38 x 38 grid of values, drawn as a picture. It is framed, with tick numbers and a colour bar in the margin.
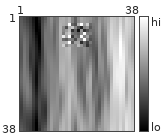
Stripes: upright, repeating 2 times. Roughest part: top middle. Slope: up to the right. Odd patch: rougher, in the top middle.
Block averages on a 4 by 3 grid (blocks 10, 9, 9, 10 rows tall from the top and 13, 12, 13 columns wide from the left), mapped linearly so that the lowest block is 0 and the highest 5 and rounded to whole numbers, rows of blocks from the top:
0 3 5 | 0 3 5 | 1 3 5 | 0 4 5
